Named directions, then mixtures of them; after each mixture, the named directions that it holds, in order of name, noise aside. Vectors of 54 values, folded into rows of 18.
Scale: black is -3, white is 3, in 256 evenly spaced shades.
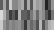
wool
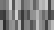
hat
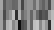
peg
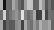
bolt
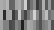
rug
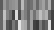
peg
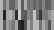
peg, rug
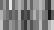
hat, wool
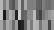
peg, rug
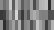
hat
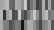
rug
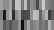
hat, rug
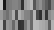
bolt, peg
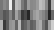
hat, wool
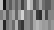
bolt, peg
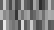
bolt, hat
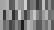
rug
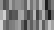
bolt, wool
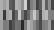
rug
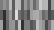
hat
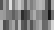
hat, wool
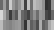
wool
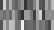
bolt, rug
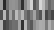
bolt, hat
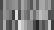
peg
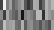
bolt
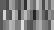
rug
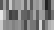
wool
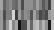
peg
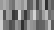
rug, wool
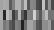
rug
